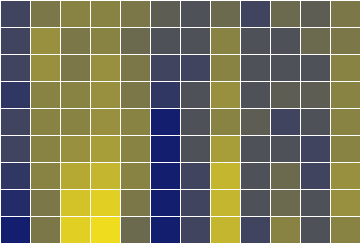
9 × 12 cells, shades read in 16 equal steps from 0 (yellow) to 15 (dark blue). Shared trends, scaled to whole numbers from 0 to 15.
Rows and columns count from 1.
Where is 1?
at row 8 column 4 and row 9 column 3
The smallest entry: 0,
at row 9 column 4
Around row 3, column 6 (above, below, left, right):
11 13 8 12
